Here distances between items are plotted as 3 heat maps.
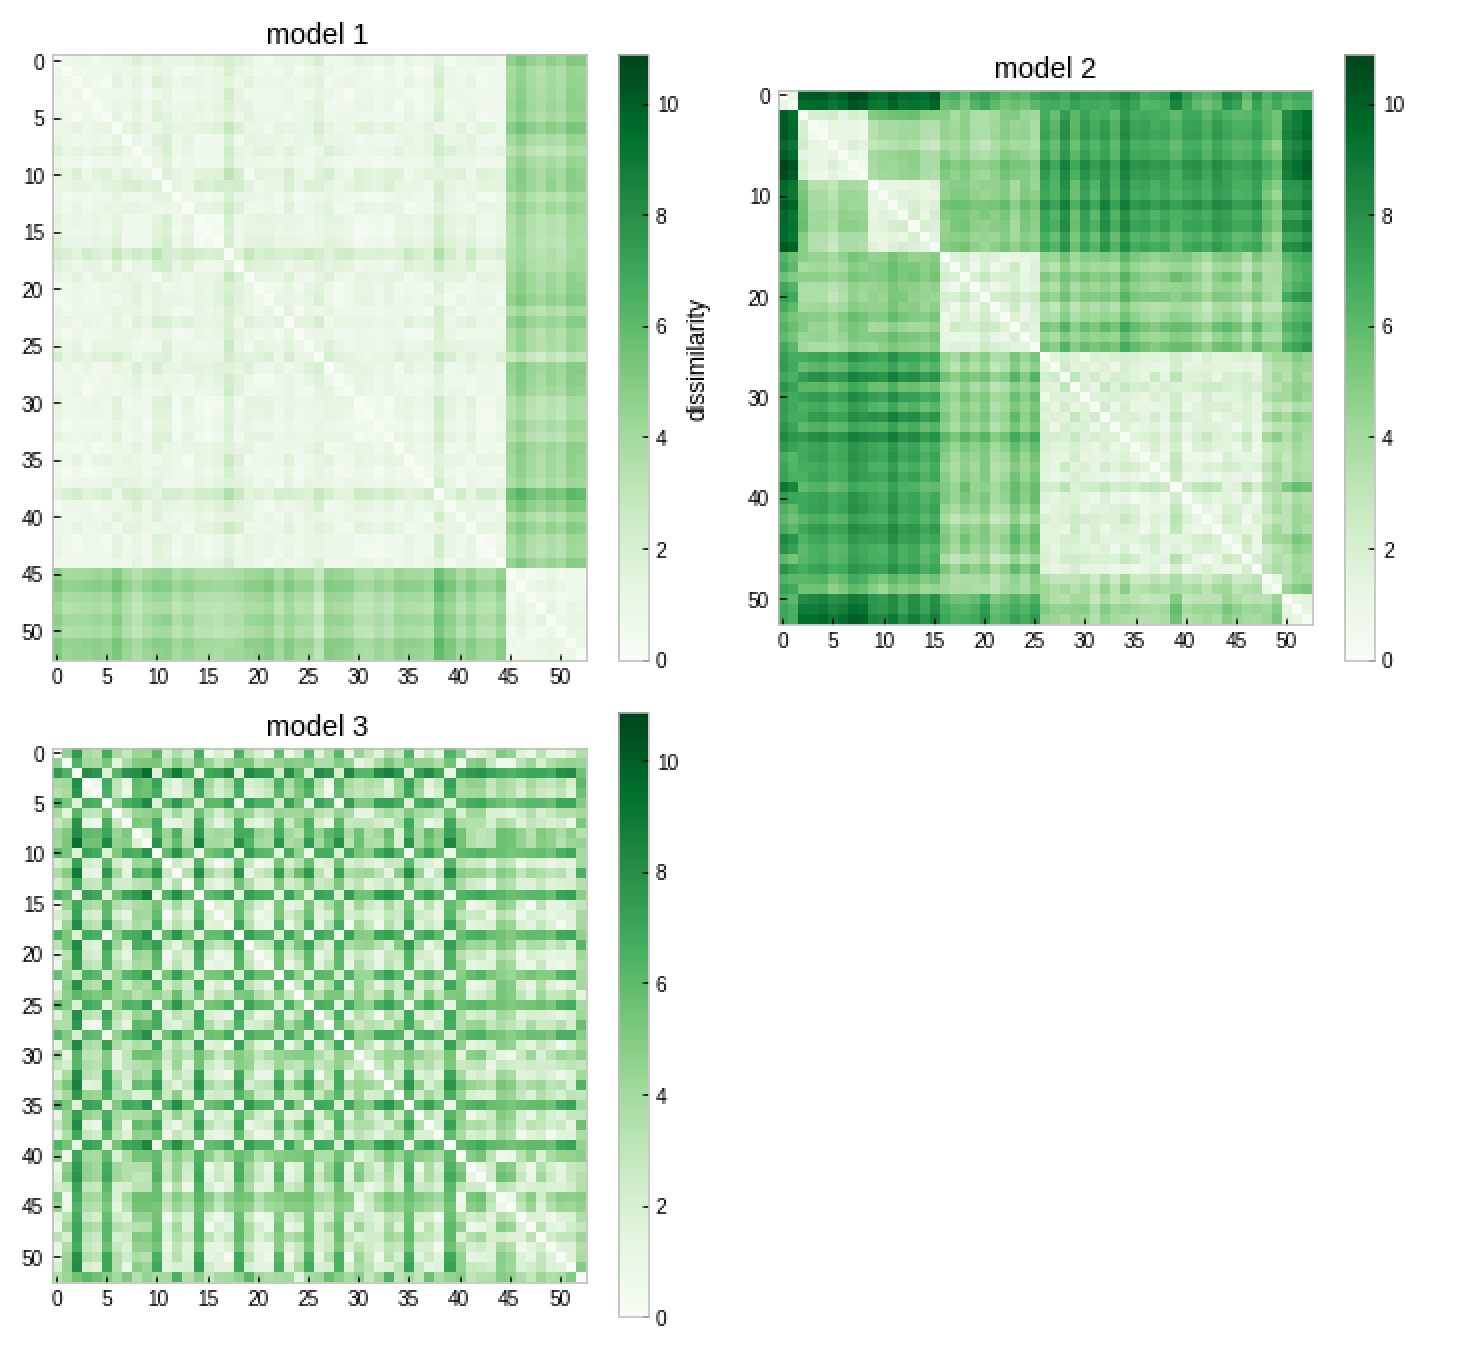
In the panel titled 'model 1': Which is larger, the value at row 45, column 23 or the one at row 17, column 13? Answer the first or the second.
the first
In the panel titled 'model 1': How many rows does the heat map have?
53
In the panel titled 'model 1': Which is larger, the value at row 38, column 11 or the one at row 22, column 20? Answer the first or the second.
the first
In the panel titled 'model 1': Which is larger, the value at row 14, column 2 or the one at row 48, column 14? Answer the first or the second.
the second
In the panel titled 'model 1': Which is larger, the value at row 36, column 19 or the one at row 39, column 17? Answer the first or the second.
the second
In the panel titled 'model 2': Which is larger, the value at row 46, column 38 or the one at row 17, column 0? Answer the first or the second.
the second
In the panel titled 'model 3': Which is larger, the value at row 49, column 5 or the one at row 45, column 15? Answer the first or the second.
the first
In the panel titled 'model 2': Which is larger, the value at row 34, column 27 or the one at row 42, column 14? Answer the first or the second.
the second
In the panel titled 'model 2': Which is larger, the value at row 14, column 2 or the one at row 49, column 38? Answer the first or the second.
the first
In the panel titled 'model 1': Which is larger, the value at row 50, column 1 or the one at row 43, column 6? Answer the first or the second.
the first
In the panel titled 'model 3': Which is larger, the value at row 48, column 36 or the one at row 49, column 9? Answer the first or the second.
the second
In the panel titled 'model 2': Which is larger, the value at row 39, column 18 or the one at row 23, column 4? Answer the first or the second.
the first
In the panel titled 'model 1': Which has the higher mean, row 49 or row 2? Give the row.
49
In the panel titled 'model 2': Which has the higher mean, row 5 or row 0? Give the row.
0
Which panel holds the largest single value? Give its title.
model 2
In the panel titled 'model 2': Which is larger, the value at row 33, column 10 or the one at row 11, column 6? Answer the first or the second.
the first
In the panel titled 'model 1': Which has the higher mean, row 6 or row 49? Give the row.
49
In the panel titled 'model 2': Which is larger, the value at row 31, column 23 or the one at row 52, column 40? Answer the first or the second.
the first
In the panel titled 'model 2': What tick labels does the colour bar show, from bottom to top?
0, 2, 4, 6, 8, 10
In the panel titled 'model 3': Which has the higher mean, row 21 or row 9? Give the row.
9
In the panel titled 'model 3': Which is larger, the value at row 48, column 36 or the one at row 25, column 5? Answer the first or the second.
the first
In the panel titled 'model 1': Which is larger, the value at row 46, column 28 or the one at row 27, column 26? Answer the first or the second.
the first
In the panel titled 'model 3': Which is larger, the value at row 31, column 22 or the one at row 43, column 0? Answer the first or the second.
the first
